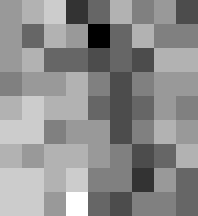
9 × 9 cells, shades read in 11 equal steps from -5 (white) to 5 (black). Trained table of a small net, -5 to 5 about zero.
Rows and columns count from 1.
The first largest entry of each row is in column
4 5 5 6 6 6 7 7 6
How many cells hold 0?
14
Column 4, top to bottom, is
3 -1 1 -2 -2 -1 -2 -3 -5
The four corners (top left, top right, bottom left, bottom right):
-1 2 -3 1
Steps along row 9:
same up down up up down same up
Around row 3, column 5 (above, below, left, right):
5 0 1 1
